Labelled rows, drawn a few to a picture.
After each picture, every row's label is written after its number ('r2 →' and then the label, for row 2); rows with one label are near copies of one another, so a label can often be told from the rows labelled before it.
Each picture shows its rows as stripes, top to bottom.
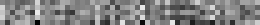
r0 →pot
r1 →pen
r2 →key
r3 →pen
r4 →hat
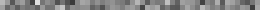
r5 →key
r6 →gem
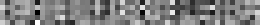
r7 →hat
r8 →pen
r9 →hat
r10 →gem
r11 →key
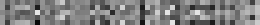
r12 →gem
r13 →hat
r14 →pot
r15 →gem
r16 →hat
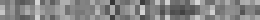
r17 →pot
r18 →pen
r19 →pen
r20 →pot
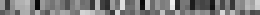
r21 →hat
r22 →hat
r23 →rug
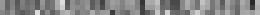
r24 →gem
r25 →gem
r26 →pot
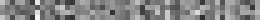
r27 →key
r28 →gem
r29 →pot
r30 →key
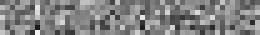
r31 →rug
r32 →key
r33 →pot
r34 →pen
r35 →gem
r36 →hat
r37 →key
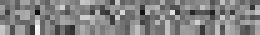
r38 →rug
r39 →gem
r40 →hat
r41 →rug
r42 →pot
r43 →key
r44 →key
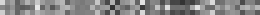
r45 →pen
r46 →pot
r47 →pen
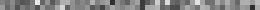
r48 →pot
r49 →gem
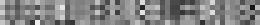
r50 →pen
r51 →gem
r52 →pen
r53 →gem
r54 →key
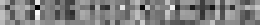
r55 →key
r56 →hat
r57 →key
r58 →key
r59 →pen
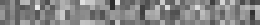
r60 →rug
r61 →pot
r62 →gem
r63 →gem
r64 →rug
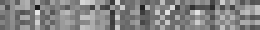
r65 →rug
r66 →hat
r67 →pot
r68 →rug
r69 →pot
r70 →rug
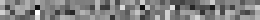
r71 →pen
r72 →hat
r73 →key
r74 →pot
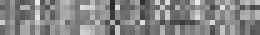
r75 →pot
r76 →rug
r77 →pot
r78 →pot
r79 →pen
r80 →rug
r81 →rug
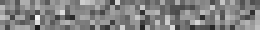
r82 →rug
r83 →pen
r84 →gem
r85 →key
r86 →pot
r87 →hat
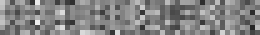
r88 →key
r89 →pen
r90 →gem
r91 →pen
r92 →key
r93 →gem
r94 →rug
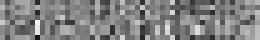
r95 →hat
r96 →pen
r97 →hat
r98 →gem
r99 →key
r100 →pot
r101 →pot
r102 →hat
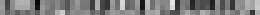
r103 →hat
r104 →hat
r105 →gem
